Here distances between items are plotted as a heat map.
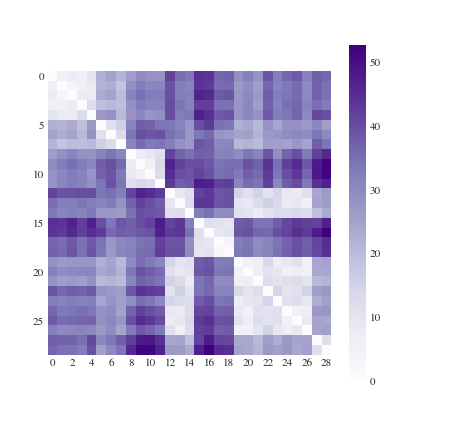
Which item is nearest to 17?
18
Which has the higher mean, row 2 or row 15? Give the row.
15
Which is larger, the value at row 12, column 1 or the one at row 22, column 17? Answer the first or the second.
the first
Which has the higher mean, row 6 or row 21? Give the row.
6
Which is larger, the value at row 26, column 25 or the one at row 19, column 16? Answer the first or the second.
the second
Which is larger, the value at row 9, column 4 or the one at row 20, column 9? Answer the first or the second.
the second
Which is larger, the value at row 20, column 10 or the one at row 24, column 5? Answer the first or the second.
the first
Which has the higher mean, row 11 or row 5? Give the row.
11
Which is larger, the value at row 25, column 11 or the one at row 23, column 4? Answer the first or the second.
the first
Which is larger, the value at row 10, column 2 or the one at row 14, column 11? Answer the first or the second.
the second
